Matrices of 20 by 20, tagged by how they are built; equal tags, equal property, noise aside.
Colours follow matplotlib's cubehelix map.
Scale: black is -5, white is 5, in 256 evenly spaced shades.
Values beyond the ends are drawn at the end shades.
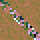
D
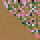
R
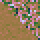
R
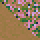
R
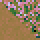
R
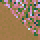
R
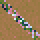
D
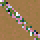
D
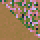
R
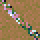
D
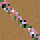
D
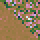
R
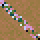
D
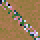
D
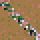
D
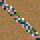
D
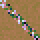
D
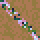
D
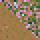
R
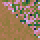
R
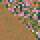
R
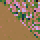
R
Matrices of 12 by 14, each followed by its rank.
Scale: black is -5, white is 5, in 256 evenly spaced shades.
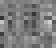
two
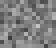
full rank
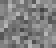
full rank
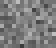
full rank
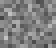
full rank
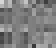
two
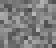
full rank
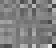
two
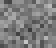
full rank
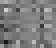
two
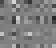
two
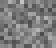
full rank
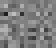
two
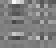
two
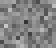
full rank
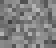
full rank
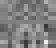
two
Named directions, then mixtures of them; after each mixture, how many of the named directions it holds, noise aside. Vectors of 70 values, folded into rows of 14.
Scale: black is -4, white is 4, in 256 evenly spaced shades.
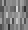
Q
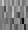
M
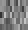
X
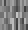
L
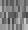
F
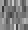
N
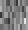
two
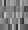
three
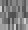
two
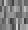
two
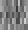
three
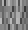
three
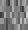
one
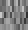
one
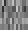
two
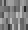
two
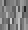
three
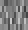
three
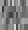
one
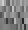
two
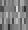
one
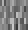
one
